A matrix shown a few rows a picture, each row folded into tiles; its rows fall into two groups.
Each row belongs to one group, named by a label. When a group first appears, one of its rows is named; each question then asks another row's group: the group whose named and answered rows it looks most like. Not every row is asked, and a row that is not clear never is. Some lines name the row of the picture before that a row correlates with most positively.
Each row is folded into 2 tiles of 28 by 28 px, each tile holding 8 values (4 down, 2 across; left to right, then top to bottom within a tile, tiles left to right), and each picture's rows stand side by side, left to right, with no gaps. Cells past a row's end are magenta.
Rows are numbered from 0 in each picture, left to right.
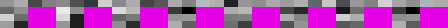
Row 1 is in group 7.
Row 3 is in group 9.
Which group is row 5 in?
9
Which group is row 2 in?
7
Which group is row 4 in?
7
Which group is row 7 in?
9
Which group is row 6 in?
9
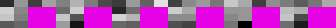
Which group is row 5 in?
7
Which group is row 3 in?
7
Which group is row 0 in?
7
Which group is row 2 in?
9
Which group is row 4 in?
7
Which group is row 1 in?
7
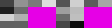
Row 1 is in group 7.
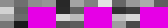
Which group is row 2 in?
9
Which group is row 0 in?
7
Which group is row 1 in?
9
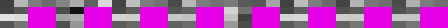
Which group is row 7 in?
9
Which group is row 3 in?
9
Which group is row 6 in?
9
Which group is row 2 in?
9
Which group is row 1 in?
9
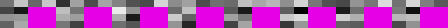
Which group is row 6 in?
9
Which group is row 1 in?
7
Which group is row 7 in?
9
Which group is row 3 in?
7
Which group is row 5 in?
9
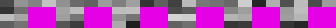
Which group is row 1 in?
7
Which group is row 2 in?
7
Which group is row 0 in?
9
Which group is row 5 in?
7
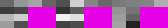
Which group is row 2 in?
7
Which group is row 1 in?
9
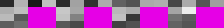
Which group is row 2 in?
7
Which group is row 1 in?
7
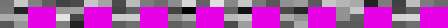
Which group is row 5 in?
9
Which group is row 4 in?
9
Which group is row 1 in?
7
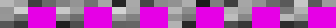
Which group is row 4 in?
7
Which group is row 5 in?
7
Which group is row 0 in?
7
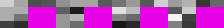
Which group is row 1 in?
9
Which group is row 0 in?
7
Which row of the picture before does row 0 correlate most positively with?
0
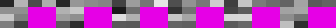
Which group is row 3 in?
9
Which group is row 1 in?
7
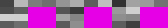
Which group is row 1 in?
9
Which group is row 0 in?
9
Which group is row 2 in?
7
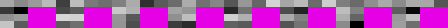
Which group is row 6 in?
7
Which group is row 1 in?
9
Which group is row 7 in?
9
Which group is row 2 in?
7
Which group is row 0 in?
9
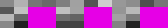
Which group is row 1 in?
7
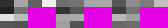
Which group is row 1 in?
9
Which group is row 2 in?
9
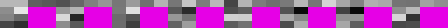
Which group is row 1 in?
7
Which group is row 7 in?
7
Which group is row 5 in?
9
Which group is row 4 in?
9
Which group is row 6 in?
9
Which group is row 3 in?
9
